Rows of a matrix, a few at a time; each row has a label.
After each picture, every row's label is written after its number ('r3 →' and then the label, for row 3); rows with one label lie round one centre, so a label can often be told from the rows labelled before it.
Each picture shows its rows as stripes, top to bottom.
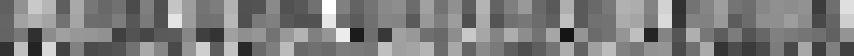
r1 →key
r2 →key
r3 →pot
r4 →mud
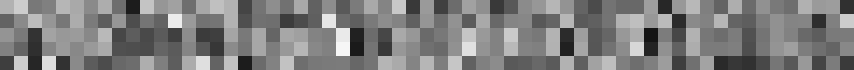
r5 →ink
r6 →key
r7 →pot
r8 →pot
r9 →mud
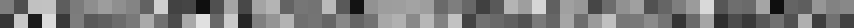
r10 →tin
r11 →mud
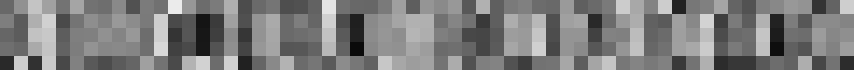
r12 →key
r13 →tin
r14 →tin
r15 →tin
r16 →mud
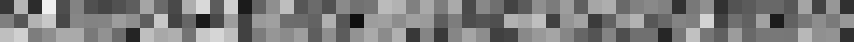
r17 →mud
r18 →tin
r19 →ink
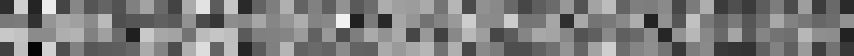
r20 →mud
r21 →pot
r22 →ink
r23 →mud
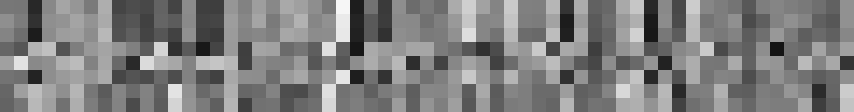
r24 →pot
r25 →pot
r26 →pot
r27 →tin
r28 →ink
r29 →pot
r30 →key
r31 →key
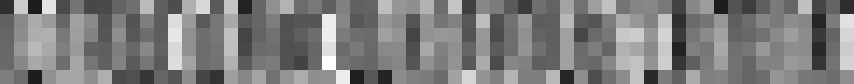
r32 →mud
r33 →key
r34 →key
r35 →key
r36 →key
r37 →pot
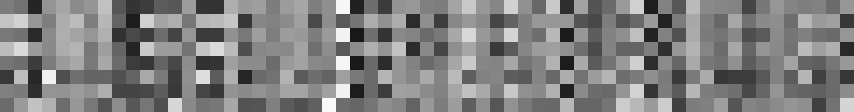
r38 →pot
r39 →ink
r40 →pot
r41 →ink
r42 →pot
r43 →mud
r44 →pot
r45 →key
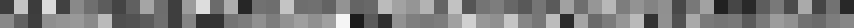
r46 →mud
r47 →pot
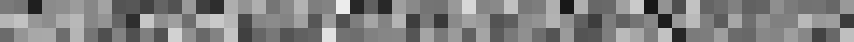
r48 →pot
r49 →ink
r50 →key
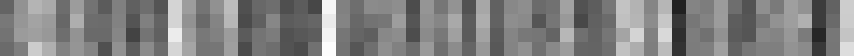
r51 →key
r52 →key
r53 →key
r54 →key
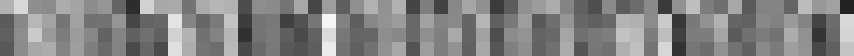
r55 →ink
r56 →key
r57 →key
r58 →key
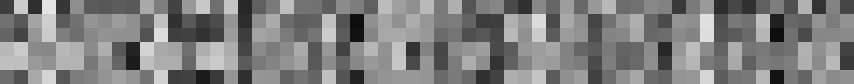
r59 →mud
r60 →tin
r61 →tin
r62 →ink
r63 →ink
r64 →tin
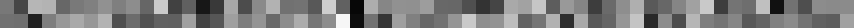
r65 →tin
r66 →pot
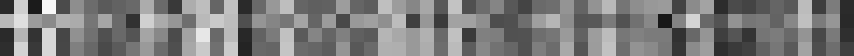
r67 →mud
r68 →ink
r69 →mud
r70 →mud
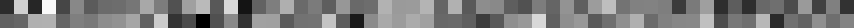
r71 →mud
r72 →tin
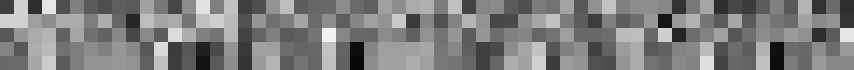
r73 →mud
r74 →ink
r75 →key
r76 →tin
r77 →tin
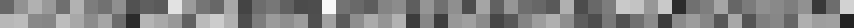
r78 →key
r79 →ink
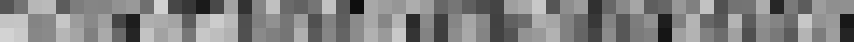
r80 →tin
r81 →ink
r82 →ink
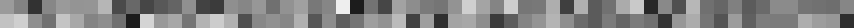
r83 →pot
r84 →ink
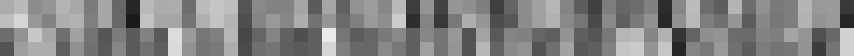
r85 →ink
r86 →ink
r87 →key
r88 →key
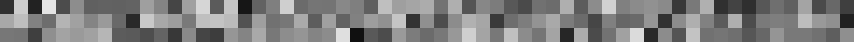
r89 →mud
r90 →ink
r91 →pot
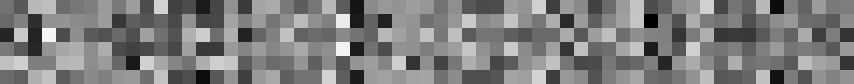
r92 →tin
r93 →pot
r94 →mud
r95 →pot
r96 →ink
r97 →tin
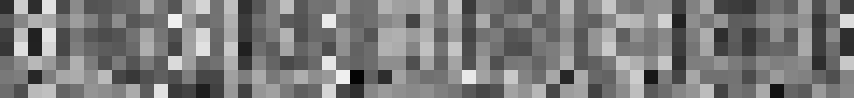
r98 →mud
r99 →key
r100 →mud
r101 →mud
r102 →key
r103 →pot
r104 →tin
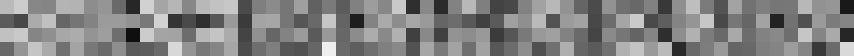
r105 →ink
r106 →tin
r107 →ink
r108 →key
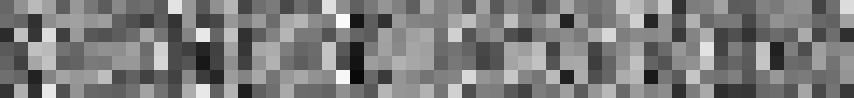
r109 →key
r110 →pot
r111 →mud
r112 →tin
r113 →tin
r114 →pot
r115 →mud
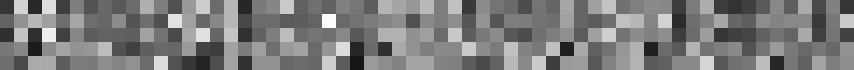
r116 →mud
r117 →key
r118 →mud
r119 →pot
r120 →tin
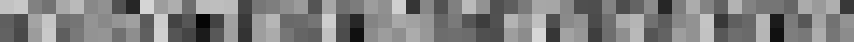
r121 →ink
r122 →tin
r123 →tin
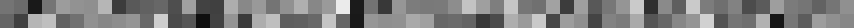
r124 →pot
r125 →tin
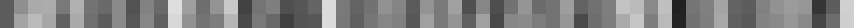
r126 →key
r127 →key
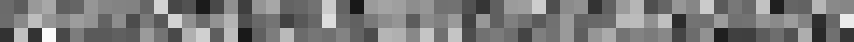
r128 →tin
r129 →key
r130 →mud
